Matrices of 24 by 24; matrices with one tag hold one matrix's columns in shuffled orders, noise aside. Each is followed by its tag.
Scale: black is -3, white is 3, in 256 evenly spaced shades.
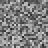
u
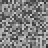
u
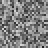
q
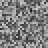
q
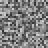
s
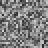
s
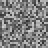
s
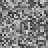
s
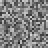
s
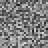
u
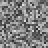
q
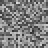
u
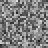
s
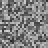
q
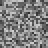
s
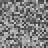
u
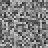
s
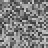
u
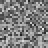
u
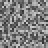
q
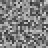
q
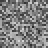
u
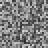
q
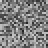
u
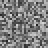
s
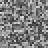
q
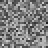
u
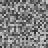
u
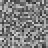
u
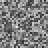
s
